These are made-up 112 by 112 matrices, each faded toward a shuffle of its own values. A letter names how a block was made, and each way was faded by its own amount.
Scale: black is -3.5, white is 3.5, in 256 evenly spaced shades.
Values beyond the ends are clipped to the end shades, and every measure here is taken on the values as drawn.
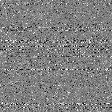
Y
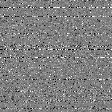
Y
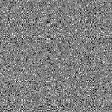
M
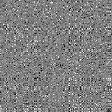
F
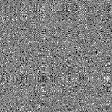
M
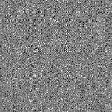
M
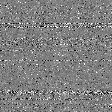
Y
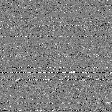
Y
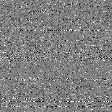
Y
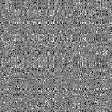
F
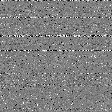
Y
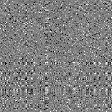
F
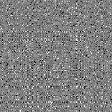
F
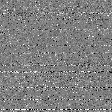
Y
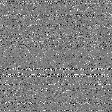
Y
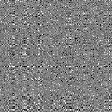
F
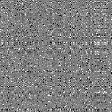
F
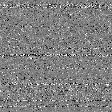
Y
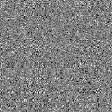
M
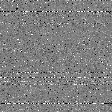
Y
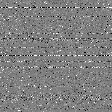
Y
